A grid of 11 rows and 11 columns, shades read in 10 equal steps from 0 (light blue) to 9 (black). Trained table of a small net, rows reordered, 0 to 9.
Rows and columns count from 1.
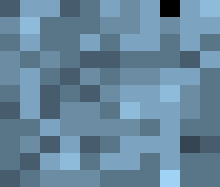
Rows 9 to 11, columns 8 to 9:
2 2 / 4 2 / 4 0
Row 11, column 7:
4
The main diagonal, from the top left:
5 1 4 4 3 3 1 4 2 4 4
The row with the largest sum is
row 4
